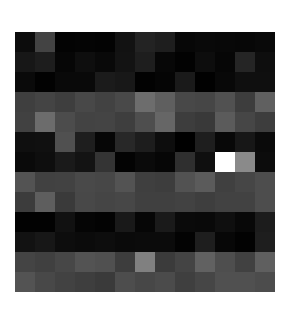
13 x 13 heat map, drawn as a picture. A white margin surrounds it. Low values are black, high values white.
The values are skewed, with a long tail toward high values. Horizontal stripes repeat 3 times down the table. The middle right is the roughest part. The middle right is the ninth with the highest average. Overall the values sit about 20% of the way up the scale.
